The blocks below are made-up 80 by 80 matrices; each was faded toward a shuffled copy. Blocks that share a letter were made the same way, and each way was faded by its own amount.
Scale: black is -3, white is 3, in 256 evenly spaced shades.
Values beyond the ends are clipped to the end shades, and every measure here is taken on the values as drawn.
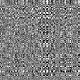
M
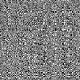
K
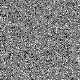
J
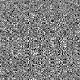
K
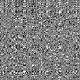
K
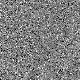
J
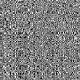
K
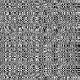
M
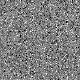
J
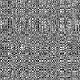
M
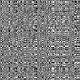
M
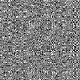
K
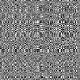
M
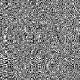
K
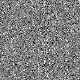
J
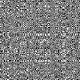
K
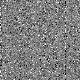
J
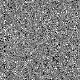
J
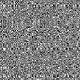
K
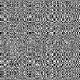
M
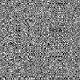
K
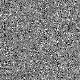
J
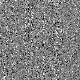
J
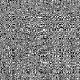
K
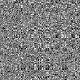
K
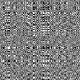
M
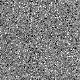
J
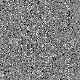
J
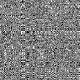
K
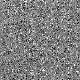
J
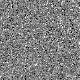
J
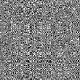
K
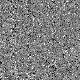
J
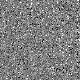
J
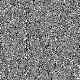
J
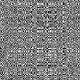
M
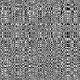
M
